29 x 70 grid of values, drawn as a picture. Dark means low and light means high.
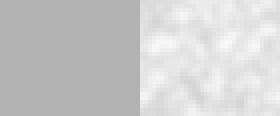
It is made of 1 by 2 panels. Panel 1,1: high, flat. Panel 1,2: very high, blotchy, faint in contrast.
